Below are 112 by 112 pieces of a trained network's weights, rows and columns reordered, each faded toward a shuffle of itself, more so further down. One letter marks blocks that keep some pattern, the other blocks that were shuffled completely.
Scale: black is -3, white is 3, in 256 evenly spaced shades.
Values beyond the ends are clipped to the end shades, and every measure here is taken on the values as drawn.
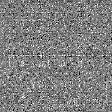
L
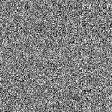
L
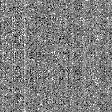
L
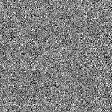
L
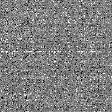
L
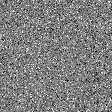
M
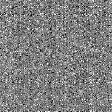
L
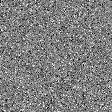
M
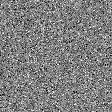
M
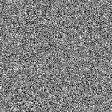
L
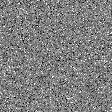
M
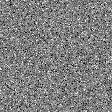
M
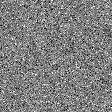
M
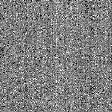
L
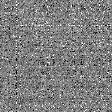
L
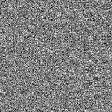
L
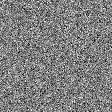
M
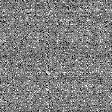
L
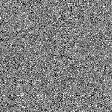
L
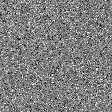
M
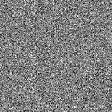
L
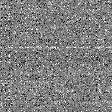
L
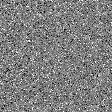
M
